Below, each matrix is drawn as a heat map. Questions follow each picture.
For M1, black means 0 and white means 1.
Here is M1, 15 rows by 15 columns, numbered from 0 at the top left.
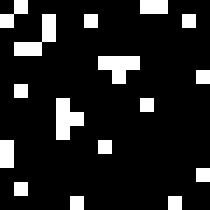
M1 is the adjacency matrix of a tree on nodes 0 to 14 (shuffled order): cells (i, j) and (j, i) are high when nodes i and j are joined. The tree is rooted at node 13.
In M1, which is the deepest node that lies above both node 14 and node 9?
4
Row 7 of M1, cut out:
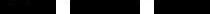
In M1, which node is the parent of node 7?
10
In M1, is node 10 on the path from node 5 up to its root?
yes
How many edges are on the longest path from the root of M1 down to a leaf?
9
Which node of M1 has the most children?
1
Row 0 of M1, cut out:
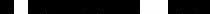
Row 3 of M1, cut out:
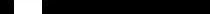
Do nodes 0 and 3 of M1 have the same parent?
yes
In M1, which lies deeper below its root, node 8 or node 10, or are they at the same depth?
node 8
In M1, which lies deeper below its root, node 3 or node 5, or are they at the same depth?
node 5
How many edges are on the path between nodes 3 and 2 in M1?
1
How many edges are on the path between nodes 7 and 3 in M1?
4
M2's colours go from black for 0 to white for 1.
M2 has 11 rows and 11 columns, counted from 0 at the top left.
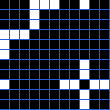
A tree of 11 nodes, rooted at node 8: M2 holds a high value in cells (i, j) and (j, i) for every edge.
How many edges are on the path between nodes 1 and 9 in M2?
4
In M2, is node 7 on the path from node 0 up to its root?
no
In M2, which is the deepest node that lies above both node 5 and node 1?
0
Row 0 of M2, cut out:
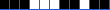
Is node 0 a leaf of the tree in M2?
no
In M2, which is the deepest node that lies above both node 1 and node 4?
0
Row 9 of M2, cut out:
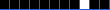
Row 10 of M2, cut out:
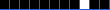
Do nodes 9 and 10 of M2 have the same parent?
yes
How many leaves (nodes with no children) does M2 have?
8
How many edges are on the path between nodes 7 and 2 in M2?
4
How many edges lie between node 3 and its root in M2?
2
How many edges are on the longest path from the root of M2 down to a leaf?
3
